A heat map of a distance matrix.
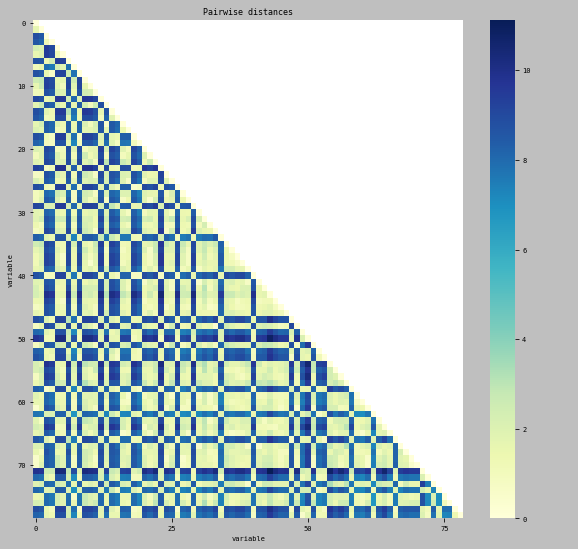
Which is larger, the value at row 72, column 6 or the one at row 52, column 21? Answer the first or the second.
the second
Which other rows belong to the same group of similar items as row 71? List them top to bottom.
2, 3, 6, 8, 12, 14, 15, 18, 19, 23, 26, 29, 34, 40, 47, 49, 50, 52, 53, 58, 62, 66, 72, 74, 77, 78
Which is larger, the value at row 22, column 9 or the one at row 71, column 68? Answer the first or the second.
the second
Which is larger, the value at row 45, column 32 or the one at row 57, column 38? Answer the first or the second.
the second
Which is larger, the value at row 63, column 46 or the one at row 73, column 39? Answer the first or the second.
the first
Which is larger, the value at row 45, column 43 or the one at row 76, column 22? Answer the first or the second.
the second
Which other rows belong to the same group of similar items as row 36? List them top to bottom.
0, 1, 4, 5, 7, 9, 10, 11, 13, 16, 17, 20, 21, 22, 24, 25, 27, 28, 30, 31, 32, 33, 35, 37, 38, 39, 41, 42, 43, 44, 45, 46, 48, 51, 54, 55, 56, 57, 59, 60, 61, 63, 64, 65, 67, 68, 69, 70, 73, 75, 76
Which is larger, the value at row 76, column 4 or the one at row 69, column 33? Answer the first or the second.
the first
